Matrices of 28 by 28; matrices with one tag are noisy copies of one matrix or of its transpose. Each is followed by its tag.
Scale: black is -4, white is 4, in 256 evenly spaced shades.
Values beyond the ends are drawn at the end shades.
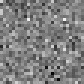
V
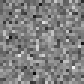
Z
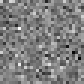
V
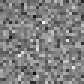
Z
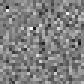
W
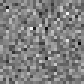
W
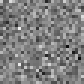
V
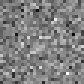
Z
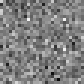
V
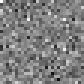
V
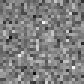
Z
